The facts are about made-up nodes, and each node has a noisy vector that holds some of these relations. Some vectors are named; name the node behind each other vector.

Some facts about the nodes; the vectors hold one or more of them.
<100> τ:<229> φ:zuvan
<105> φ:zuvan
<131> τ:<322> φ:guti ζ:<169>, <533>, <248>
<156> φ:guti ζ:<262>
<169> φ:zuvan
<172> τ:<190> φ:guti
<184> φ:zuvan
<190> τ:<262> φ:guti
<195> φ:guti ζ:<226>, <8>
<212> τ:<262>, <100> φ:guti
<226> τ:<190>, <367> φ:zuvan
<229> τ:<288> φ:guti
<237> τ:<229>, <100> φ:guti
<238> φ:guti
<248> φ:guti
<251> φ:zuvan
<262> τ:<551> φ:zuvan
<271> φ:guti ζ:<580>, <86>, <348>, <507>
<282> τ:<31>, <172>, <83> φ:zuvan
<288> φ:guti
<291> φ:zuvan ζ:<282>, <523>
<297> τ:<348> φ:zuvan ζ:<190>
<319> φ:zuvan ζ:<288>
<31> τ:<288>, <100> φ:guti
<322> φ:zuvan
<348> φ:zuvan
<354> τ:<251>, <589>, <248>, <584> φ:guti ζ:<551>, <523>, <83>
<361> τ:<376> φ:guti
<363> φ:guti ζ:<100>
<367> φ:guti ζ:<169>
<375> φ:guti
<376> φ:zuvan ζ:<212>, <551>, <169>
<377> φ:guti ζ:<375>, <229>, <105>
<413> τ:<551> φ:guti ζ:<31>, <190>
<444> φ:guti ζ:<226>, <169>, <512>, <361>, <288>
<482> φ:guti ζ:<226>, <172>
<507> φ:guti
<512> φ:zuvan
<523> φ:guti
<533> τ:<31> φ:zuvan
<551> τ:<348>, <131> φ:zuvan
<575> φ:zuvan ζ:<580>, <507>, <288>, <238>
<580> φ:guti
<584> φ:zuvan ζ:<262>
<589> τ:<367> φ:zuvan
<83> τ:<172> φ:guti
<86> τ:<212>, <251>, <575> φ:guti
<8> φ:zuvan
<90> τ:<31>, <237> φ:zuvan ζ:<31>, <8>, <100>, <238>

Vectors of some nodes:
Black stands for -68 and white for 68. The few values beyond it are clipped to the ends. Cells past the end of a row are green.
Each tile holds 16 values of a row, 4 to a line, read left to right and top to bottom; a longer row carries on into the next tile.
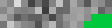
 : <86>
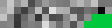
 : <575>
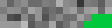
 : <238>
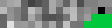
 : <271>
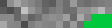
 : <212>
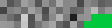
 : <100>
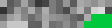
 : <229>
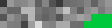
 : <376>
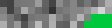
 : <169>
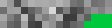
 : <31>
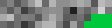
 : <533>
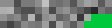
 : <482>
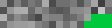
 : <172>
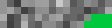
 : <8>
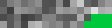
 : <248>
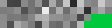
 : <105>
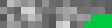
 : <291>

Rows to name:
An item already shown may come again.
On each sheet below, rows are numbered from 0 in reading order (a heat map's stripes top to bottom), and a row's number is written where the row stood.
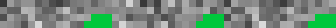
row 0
<376>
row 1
<86>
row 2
<376>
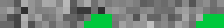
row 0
<363>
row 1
<319>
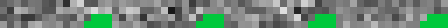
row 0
<248>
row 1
<190>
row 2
<156>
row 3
<319>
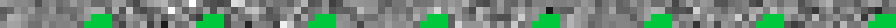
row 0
<237>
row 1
<584>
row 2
<354>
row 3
<212>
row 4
<271>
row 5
<237>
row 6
<551>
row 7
<482>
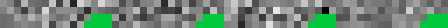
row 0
<377>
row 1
<226>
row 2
<575>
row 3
<589>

